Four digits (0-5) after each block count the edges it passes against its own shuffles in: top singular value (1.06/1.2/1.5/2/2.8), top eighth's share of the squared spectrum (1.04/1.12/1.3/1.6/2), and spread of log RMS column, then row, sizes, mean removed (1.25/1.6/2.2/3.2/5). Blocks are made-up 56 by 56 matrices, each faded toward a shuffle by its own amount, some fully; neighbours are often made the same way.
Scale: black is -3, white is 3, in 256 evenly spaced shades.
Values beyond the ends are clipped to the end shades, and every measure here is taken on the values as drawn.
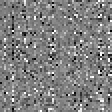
1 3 3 2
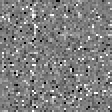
1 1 1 0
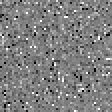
0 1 0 0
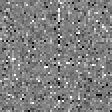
2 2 1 1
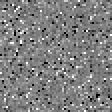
0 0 0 0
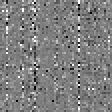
3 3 3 1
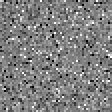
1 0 0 0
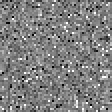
1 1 0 0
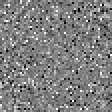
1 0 0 0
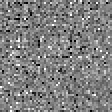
3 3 1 2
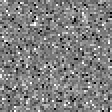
1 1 0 0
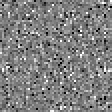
3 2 0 1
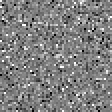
2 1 0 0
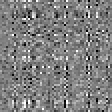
4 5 3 3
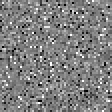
0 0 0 0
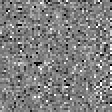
3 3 2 1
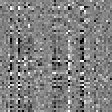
4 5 3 2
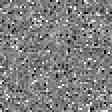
2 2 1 0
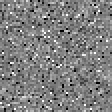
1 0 1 0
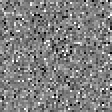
3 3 1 1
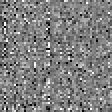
3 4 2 1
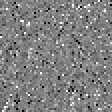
2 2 0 0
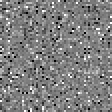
3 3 2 1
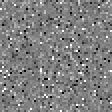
1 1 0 0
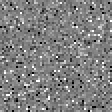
1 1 0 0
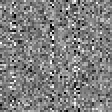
1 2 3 0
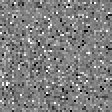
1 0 0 0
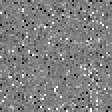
2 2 0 0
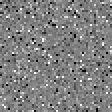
0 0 1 0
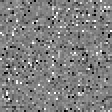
1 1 1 0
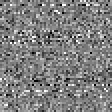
1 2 0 3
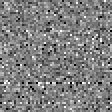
2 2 0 2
